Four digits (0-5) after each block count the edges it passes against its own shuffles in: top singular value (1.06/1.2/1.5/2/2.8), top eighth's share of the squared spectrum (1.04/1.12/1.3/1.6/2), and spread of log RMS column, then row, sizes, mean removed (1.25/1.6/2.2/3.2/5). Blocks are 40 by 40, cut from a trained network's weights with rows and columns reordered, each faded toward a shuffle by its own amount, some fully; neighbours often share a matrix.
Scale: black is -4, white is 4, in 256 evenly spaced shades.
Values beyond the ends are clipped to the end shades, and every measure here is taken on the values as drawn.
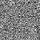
3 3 1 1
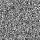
1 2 0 0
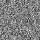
2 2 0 1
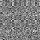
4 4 2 2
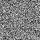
0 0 0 0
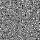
2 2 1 0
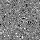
0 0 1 0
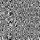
3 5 3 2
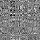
3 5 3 2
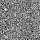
1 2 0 0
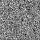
1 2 0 0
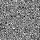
0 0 0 0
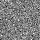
0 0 0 0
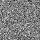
0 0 0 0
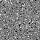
0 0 0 0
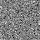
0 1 0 0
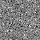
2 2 0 1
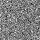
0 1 0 0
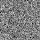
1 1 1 0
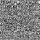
3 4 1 2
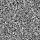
1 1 0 0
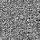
3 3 1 1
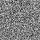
2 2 0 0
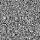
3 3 0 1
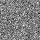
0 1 0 0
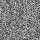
1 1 0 0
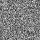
2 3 0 0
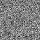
2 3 0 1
